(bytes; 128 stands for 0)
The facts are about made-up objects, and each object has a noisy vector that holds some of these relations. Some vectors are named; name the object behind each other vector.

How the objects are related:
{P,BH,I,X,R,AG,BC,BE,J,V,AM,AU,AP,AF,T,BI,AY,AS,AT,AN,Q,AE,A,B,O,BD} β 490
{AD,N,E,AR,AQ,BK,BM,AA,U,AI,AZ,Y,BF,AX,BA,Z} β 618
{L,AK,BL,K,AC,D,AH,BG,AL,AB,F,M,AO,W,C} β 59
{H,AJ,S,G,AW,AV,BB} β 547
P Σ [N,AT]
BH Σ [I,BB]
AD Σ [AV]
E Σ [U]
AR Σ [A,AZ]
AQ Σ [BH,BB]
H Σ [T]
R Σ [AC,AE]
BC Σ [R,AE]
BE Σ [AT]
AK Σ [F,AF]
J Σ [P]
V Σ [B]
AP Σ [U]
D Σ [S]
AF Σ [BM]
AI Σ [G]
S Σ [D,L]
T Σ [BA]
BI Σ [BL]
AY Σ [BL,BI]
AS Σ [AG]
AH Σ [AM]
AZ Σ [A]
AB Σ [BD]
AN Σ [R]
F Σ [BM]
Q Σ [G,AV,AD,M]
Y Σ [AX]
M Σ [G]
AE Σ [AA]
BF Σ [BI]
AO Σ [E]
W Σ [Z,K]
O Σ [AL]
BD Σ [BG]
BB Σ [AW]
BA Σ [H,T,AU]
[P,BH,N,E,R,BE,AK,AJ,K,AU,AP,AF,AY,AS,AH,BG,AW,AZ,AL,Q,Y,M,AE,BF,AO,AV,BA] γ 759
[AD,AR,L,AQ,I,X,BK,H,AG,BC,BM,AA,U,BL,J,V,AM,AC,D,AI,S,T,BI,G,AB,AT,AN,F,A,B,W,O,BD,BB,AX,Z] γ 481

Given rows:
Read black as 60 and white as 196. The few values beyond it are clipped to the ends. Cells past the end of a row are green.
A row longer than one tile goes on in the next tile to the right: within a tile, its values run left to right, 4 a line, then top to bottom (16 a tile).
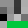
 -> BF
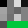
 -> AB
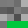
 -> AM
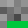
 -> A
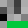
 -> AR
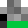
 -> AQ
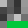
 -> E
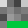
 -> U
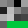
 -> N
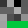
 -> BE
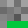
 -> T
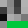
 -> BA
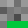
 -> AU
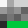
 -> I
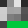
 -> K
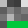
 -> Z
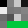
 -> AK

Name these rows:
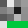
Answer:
AY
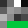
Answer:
AC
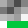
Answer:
Q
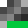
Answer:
AA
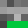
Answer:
H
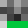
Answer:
AE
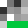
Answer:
AD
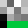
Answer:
BB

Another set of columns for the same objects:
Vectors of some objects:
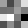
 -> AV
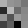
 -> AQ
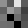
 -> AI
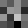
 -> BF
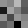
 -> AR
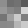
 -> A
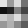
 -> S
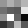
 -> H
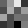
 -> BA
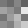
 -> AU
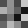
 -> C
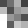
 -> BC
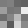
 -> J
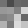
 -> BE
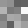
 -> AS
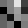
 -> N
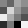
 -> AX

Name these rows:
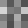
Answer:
Q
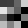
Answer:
M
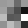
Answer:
D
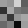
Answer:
E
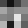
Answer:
BI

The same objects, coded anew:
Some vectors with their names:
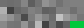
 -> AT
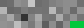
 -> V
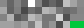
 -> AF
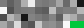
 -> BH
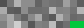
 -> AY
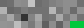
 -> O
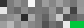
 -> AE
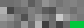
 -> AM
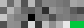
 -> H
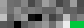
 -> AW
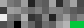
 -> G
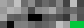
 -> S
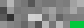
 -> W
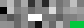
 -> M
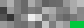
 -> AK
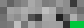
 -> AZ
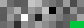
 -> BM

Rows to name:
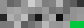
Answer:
AQ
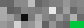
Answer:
AP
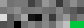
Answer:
AJ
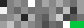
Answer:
R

